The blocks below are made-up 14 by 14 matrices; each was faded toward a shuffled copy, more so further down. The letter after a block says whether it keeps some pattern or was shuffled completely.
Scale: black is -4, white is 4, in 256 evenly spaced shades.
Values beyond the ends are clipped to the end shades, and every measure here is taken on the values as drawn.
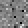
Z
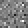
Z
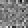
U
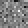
Z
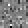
Z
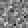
Z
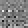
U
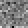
U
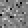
Z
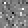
Z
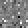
Z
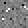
Z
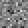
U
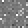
Z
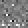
U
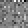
U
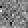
Z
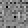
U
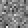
Z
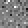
Z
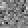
Z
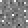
Z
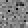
Z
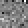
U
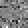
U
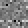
U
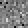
Z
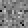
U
